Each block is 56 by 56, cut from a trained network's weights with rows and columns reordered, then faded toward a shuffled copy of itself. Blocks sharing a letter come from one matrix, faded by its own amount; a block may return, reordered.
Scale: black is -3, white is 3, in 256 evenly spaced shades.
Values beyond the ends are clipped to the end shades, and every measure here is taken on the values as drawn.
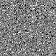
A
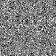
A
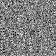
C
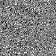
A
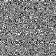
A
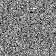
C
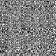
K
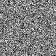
C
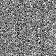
C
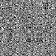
K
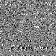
A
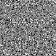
A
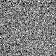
C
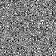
A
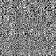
K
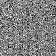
C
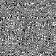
A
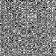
K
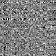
K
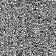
C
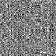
K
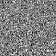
A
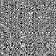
K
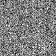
C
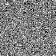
C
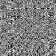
K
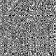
K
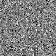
C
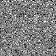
A
